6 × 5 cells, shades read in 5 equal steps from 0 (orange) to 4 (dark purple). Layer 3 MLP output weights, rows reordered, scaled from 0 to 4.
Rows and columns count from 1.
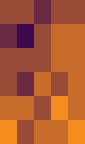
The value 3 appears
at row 1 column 3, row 2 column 1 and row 4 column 2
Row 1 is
2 2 3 2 2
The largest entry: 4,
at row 2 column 2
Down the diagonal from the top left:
2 4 2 2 1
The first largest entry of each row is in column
3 2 1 2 3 2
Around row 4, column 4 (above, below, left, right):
1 0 1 1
